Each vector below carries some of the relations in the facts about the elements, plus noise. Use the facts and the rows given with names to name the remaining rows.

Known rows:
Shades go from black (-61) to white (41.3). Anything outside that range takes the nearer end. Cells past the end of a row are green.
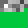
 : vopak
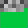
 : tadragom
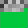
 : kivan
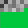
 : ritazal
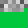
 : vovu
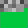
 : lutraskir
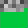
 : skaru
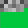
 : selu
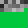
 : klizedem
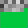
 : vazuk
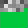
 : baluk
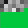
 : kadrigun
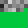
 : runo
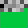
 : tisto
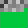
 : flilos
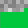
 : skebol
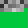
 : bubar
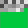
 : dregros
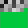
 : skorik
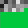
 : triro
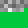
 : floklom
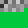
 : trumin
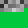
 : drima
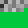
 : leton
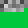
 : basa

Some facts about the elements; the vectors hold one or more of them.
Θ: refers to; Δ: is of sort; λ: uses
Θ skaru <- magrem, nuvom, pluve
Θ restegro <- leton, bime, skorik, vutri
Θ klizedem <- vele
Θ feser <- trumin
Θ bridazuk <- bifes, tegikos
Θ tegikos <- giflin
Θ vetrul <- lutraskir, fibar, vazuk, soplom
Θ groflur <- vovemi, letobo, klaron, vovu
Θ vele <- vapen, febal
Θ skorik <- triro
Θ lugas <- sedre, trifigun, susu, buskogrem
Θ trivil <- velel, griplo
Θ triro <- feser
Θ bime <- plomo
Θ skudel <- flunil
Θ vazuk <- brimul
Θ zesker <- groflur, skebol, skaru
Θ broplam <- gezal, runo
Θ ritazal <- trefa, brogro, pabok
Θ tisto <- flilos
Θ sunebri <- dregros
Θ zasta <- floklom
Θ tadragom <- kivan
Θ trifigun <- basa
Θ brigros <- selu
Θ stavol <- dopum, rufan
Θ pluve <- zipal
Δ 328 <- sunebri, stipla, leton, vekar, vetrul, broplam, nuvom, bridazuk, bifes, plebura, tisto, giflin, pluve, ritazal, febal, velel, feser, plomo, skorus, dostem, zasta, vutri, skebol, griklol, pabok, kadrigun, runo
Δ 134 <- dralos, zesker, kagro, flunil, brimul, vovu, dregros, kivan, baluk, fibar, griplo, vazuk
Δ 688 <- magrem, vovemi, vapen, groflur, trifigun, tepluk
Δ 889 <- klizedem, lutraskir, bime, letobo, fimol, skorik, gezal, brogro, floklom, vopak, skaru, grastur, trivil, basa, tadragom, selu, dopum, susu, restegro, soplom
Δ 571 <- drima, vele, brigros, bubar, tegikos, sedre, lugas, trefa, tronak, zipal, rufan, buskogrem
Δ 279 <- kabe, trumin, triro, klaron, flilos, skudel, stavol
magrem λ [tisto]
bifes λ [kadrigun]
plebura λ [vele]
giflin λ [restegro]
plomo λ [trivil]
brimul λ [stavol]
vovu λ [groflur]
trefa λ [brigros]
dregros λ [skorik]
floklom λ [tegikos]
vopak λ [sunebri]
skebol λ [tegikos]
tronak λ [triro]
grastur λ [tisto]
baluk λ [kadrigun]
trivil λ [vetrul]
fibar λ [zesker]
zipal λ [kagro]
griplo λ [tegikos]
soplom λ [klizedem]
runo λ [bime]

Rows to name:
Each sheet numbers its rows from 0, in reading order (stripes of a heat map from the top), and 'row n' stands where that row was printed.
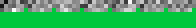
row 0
brigros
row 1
febal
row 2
plebura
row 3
vapen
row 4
brimul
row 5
kagro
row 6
zipal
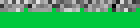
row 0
fibar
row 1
grastur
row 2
tronak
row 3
pabok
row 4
bime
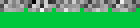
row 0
vovemi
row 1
restegro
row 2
griplo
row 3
trefa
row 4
trivil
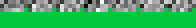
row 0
tegikos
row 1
groflur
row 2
sunebri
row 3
stavol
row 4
brogro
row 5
magrem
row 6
vetrul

